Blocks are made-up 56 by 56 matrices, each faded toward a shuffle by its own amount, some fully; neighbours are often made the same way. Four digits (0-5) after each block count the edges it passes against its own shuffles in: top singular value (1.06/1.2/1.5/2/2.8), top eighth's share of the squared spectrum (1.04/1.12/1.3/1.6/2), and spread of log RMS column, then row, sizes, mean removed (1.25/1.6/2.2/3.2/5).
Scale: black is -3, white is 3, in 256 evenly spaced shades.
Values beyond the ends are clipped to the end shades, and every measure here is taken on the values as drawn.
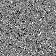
0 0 0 0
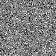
0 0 0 0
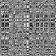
5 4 3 3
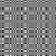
5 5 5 5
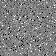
1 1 0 0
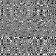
4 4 2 3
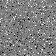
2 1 0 0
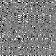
4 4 2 3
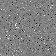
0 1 0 0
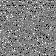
2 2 0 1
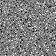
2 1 0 0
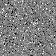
0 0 0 0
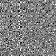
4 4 2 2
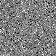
0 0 0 0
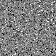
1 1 0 1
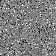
0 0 0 0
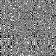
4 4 3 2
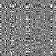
4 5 4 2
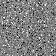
0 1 0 0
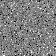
0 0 0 0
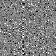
3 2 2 1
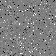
2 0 0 0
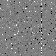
3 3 1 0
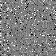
3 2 1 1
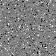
1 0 0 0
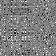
4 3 2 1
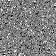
2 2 0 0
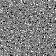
2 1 0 0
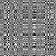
5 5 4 4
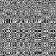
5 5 3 3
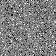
1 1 0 0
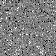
1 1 0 0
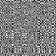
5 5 3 3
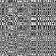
5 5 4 3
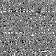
3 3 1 2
